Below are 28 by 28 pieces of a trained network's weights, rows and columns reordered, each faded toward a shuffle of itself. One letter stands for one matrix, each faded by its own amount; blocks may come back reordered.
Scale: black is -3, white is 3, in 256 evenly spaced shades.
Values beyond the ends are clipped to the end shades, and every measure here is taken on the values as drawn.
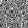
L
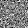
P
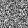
P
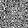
P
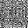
L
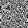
L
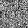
P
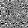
L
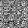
L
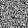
P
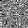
L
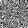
P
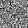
P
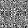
L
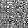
L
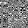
L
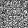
P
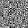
L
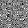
L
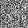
P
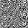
L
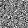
P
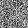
P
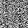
P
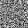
P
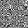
L
